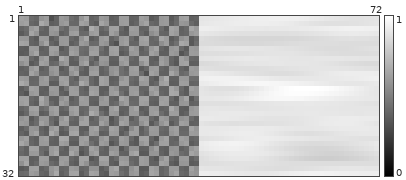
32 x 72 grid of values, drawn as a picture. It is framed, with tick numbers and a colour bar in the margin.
It is made of 1 by 2 panels. Panel 1,1: middling, checkered, strong in contrast. Panel 1,2: very high, streaked across, faint in contrast.
